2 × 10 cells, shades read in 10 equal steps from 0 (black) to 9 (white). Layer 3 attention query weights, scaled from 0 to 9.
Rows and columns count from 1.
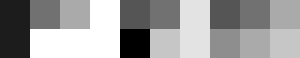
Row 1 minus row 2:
0 -5 -3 0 3 -3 0 -2 -2 -1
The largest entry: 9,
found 4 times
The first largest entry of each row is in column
4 2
